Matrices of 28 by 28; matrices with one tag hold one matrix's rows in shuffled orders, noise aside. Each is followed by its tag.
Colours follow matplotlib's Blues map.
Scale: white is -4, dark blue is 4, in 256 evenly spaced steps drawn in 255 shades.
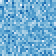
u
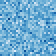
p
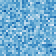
p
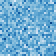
p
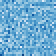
u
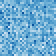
u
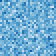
p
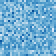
u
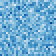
p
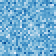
p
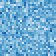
p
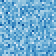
u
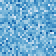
p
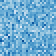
u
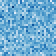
u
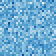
u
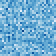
u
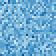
u
